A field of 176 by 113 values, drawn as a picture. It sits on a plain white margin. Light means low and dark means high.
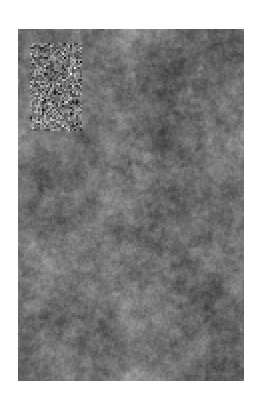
Histogram: heavy tails on both sides. Mirror symmetry: none. Odd rows or columns: none. Roughest part: top left. Odd patch: rougher, in the top left. Grain: blotchy.
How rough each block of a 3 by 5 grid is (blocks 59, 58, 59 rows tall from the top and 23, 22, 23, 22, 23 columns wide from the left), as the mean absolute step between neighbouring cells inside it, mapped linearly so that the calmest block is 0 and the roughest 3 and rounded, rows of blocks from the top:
3 2 0 0 0 | 0 0 0 0 0 | 0 0 0 0 0
